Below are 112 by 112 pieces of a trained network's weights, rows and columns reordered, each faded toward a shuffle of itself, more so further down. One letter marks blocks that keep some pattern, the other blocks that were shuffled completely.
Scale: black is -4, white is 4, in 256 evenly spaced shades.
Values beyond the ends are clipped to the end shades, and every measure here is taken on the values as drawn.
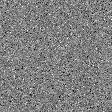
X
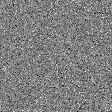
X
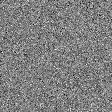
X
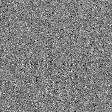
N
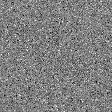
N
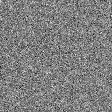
X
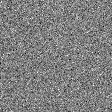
X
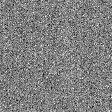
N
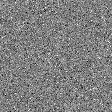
X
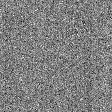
N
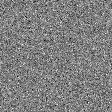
X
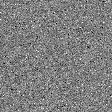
X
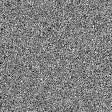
N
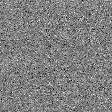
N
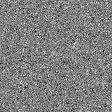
X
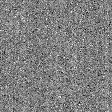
N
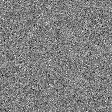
X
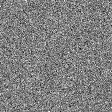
X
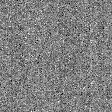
N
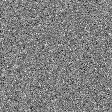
X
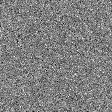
X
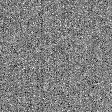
N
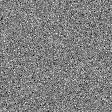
X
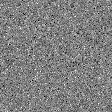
X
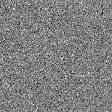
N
